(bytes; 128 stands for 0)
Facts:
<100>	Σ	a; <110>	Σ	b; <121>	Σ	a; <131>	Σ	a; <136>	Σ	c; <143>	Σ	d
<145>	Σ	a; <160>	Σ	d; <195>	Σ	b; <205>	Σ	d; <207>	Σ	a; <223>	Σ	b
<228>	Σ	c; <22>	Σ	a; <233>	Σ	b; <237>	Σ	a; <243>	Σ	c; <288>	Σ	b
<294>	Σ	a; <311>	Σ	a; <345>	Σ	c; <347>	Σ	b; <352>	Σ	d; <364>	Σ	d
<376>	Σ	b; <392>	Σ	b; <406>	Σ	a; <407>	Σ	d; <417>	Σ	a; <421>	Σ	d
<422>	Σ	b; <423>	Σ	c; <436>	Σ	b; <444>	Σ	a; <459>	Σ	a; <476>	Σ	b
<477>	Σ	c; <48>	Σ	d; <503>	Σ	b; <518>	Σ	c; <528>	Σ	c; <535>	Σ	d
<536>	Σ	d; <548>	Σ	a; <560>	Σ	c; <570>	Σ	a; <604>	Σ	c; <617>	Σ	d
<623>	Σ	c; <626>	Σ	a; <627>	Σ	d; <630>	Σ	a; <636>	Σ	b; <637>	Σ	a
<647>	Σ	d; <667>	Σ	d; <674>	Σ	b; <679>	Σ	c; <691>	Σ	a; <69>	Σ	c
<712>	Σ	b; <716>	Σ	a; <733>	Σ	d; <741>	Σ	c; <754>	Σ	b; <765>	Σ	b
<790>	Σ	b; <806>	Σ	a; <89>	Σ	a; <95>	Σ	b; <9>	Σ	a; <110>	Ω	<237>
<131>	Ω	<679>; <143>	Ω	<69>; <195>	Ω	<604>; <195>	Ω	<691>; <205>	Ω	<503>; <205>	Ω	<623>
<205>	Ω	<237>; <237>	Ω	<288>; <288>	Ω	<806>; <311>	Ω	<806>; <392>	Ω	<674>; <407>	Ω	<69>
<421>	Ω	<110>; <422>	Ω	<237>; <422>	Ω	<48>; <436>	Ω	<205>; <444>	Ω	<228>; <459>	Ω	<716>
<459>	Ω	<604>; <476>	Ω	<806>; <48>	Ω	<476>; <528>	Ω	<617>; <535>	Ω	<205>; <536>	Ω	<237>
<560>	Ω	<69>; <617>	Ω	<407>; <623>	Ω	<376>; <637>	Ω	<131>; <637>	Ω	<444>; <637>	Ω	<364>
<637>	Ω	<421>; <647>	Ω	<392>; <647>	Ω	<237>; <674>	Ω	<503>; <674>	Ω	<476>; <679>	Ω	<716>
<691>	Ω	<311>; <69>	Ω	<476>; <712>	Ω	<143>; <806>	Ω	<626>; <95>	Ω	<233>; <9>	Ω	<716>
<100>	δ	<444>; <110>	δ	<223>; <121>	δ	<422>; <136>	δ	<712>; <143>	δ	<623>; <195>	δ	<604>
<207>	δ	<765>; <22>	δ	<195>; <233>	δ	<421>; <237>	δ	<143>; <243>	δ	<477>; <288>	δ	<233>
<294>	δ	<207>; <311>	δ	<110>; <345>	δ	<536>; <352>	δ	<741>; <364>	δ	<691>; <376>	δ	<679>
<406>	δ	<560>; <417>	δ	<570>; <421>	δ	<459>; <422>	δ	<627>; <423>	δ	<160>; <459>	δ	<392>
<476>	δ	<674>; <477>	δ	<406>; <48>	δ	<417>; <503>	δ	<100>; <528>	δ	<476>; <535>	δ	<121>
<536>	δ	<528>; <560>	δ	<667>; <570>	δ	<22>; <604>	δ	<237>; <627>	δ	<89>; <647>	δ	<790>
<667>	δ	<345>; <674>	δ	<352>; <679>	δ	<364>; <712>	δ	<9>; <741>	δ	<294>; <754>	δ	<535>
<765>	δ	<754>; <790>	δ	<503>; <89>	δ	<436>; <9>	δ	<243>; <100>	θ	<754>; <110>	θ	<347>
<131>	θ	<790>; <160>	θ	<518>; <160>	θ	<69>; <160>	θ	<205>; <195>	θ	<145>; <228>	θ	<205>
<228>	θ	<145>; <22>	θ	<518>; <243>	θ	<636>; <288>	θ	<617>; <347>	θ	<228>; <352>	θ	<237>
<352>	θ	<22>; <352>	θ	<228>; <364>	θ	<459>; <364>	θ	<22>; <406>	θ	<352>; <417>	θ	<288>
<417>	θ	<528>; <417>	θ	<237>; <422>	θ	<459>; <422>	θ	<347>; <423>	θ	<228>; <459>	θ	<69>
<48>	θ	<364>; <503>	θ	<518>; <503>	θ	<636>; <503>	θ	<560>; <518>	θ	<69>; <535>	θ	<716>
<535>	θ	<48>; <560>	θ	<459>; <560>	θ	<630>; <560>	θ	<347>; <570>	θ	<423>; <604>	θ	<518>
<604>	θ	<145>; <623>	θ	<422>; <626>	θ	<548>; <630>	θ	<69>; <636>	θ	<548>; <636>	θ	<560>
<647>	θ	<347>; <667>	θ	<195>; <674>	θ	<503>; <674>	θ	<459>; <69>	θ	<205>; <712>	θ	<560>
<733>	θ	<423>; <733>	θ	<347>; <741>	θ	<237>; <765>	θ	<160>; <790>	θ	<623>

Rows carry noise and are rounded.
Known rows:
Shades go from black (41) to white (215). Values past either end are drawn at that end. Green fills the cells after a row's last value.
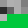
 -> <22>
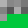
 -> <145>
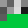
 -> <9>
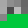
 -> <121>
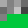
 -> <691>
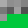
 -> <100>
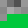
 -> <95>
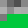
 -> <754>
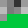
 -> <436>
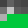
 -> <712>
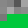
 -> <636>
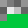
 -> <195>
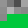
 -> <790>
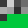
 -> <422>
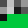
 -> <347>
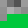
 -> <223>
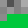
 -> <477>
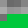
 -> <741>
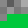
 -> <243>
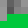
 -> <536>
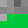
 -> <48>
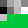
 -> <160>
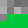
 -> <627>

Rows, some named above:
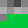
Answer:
<754>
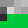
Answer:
<228>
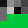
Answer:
<560>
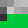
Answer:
<228>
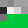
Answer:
<604>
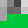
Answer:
<376>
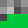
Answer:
<423>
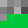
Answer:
<311>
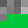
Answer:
<674>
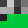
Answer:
<422>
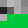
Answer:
<22>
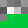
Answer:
<195>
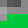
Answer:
<476>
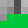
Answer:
<623>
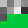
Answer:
<716>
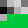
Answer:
<630>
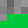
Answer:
<667>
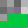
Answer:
<503>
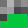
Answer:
<733>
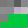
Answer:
<765>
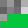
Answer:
<503>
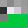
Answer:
<604>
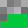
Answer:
<421>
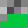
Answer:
<535>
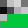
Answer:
<630>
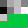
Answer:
<160>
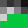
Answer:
<528>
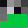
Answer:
<560>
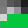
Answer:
<617>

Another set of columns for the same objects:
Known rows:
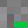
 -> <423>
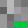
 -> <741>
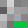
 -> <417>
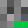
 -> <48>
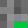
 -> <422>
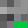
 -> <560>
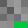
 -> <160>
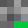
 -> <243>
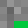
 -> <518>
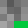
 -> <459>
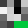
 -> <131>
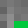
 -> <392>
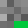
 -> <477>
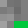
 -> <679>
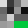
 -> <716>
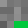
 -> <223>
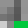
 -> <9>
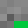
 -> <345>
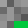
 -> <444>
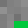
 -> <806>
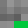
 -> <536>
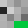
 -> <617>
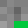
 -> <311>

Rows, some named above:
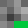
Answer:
<667>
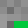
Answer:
<22>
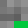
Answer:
<536>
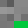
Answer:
<69>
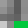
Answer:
<9>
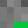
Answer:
<347>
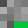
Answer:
<570>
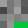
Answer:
<754>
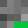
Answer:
<674>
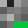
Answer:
<364>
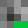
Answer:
<667>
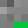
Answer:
<69>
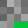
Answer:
<627>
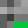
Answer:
<560>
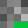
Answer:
<765>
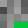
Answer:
<754>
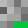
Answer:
<237>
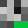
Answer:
<623>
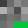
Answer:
<647>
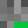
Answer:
<636>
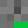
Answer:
<110>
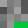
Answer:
<754>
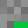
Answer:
<22>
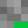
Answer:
<352>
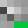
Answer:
<528>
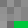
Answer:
<22>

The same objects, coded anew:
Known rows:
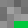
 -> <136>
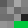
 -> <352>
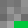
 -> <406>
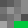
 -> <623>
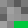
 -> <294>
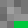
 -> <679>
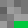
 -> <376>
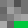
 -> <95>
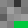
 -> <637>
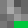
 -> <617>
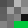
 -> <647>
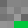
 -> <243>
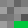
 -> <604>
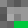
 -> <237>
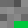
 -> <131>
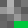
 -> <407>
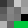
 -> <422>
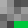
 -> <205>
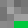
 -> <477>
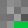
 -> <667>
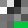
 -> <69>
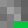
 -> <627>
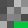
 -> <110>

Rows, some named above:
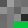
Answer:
<48>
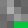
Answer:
<617>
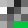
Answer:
<518>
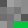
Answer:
<712>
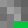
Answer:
<627>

